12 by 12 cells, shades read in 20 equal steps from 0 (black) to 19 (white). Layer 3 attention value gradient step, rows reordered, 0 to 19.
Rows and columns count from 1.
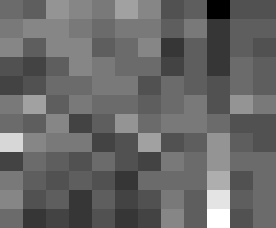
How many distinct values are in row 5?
5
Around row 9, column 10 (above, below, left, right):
11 13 8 8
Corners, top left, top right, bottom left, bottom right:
8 6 8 8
